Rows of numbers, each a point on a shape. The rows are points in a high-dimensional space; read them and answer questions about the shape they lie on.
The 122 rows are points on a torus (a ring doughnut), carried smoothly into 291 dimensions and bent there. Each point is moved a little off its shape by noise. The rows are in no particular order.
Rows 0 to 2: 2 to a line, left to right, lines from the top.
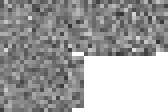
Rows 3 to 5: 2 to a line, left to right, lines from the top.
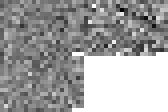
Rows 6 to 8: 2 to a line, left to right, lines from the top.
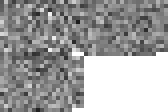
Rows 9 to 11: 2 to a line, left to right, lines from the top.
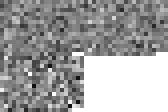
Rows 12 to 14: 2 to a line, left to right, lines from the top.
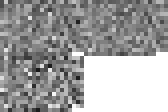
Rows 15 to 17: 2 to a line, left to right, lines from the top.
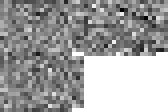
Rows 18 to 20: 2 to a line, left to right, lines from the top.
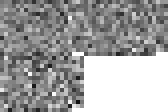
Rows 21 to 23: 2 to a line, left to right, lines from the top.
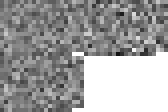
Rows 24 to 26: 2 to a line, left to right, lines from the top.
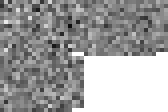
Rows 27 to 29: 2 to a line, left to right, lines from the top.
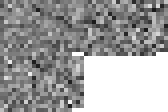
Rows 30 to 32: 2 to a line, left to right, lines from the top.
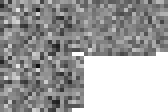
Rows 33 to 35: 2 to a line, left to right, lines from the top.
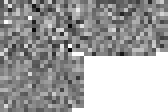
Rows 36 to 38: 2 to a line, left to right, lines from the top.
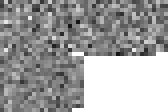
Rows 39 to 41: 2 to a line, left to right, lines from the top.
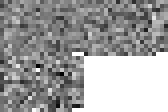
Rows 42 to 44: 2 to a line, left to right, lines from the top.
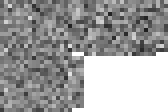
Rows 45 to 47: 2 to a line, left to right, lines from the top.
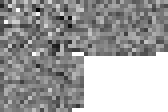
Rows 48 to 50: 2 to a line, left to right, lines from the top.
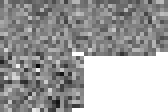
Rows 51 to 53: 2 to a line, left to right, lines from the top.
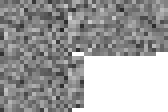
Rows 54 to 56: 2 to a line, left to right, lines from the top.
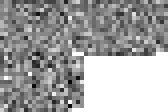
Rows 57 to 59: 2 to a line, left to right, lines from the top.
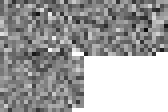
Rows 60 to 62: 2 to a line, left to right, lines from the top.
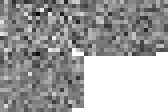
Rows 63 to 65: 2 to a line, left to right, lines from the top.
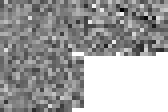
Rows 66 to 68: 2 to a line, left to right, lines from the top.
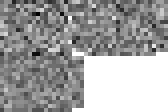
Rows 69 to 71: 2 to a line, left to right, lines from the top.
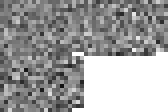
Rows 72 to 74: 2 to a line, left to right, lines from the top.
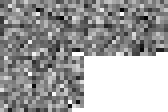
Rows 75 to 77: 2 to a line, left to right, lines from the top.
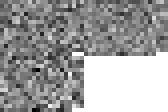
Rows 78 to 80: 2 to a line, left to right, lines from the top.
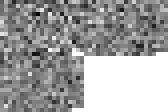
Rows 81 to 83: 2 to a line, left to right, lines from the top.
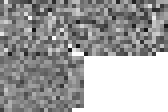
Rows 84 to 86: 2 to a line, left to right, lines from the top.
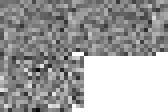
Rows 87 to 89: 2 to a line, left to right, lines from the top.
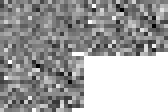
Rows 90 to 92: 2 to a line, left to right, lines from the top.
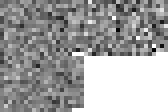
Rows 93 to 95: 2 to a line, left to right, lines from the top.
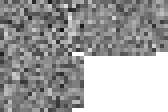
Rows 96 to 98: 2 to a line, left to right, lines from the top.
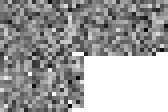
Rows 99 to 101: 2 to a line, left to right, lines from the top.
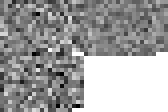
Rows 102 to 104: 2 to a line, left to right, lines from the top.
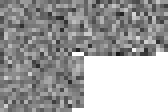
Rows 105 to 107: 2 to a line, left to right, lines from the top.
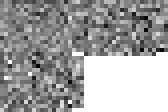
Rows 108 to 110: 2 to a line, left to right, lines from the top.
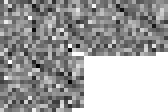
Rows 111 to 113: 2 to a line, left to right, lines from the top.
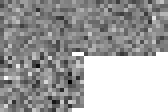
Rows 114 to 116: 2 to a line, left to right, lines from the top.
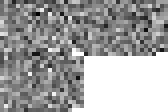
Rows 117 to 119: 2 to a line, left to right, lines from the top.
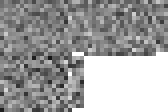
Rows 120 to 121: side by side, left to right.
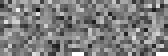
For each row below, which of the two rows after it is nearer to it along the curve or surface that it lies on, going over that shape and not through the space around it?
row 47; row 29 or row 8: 29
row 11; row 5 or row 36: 36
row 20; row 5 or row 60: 60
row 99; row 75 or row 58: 75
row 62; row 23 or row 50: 50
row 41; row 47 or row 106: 106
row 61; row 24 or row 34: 24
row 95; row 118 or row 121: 121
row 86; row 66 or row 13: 66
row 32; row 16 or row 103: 16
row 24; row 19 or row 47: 47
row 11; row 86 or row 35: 86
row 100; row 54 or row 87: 54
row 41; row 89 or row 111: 89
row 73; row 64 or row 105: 64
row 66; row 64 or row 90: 90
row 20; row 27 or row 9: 27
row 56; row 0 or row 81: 81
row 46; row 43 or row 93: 43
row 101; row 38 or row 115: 115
